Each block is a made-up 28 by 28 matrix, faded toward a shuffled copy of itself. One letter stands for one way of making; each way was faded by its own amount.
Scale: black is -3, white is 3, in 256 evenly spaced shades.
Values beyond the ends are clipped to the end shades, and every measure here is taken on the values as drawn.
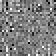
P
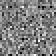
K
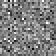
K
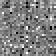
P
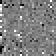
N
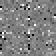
N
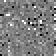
N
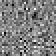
P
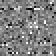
N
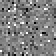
N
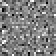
P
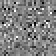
P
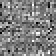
K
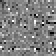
N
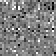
P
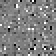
N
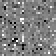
N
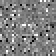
N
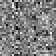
K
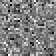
K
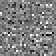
P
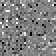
N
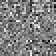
K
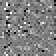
N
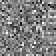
K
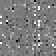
N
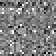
P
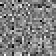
K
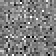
P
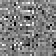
P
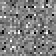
P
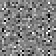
P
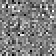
K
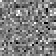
P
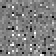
N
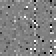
N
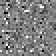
N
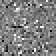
N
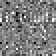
P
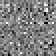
P
